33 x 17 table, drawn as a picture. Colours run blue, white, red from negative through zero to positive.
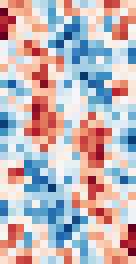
Average level on the scale: 50%. Slope: none. Symmetry: a half turn.
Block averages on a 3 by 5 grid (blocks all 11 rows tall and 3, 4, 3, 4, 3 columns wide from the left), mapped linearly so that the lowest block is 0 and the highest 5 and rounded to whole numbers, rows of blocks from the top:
55004 | 15351 | 40055
